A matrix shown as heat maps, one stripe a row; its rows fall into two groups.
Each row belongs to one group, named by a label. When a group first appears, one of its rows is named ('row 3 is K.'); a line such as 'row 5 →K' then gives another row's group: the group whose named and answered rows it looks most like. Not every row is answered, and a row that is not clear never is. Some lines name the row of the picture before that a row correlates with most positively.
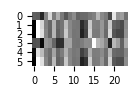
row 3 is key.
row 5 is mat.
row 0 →key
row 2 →mat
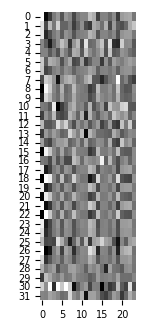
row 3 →key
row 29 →mat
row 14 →key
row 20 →mat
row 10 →key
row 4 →key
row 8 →mat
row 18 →mat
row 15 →mat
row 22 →mat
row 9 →mat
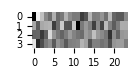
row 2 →key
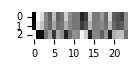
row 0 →mat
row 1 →mat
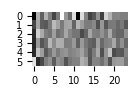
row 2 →mat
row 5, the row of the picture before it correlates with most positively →2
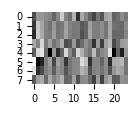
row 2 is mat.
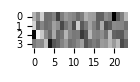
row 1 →key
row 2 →mat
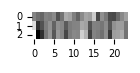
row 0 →key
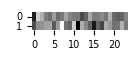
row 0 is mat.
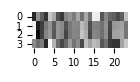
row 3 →key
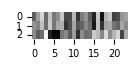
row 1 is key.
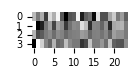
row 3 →mat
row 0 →key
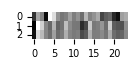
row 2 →mat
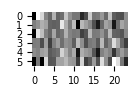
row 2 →mat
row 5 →key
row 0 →mat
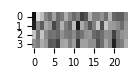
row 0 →mat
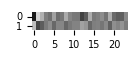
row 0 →mat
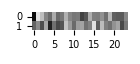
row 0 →mat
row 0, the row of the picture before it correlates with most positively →0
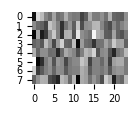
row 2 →key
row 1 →key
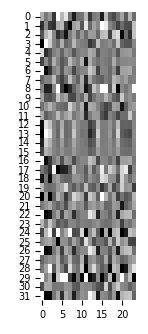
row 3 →mat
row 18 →key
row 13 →mat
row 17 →key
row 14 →mat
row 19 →key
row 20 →key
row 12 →mat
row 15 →mat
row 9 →key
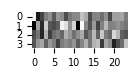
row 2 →key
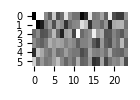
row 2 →key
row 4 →mat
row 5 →key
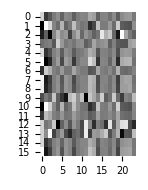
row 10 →mat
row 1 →mat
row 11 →mat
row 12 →key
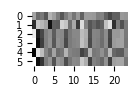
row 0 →key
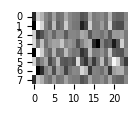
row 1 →mat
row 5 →key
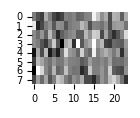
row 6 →mat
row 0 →key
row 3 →key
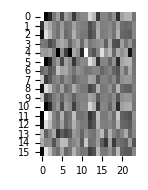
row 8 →mat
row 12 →mat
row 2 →mat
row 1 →mat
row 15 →mat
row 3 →key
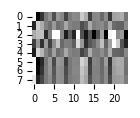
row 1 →mat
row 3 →key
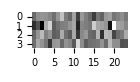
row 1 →key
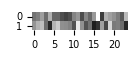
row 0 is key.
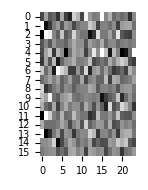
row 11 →mat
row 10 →key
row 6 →key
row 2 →mat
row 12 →key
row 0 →key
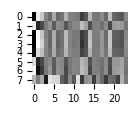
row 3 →mat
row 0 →mat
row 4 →mat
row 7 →key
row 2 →mat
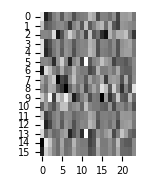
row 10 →key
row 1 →key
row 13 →key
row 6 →mat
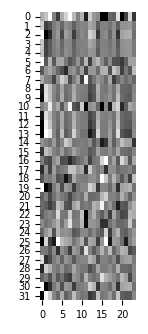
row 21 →key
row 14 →key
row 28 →mat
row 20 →key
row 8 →mat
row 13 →mat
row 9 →mat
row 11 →mat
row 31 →mat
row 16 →key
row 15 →mat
